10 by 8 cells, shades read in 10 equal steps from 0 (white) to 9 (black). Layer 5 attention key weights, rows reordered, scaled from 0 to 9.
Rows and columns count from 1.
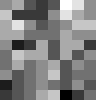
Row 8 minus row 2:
2 -1 -2 -3 -2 5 2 1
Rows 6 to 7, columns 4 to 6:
3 6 3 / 4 3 6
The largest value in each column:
8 8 7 7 6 9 7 7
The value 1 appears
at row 1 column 7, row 2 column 6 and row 3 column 2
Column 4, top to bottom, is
7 7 6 5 3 3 4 4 4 3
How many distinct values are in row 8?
4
